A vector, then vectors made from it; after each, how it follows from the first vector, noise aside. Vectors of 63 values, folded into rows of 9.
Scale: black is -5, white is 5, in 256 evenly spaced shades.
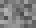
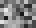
scaled up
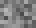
copied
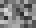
scaled up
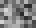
scaled up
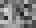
scaled up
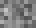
copied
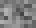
copied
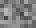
copied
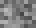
copied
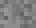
shrunk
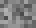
copied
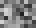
scaled up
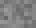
shrunk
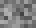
copied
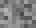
copied
